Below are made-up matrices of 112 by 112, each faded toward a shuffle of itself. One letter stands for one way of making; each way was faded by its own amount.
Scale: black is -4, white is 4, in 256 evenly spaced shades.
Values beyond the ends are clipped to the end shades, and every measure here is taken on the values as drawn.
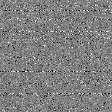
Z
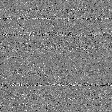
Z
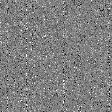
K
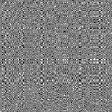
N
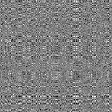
N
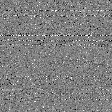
Z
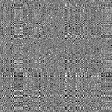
N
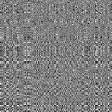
N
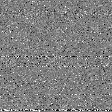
Z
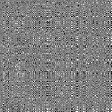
N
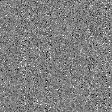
K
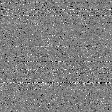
Z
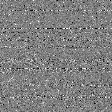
Z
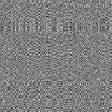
N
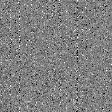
K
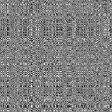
N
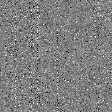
K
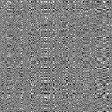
N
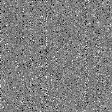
K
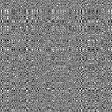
N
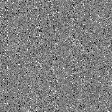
K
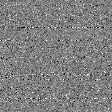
Z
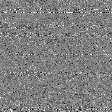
Z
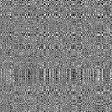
N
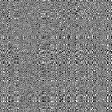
N
